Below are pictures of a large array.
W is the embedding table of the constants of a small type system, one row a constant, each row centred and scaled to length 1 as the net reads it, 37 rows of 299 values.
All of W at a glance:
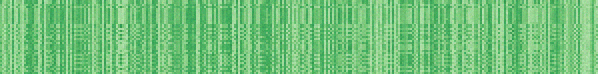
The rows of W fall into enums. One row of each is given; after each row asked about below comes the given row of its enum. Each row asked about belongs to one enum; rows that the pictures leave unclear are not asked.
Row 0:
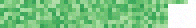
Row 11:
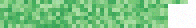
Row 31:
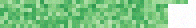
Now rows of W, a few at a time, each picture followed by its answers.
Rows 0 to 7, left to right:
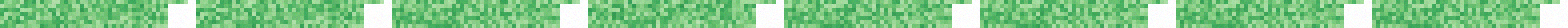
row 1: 0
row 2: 11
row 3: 31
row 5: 11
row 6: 11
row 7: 11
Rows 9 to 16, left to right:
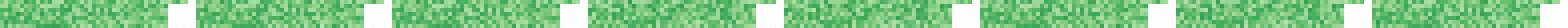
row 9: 11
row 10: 11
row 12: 31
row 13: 31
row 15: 31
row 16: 11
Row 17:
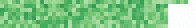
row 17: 31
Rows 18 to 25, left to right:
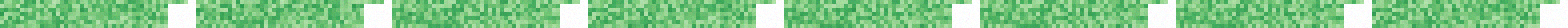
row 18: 0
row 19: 31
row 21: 0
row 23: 11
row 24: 11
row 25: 0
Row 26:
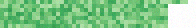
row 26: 11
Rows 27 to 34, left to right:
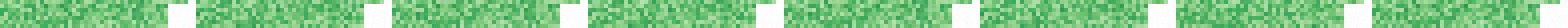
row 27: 31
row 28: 0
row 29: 31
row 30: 0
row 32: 0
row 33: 11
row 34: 31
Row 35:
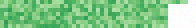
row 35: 11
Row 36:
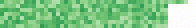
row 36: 0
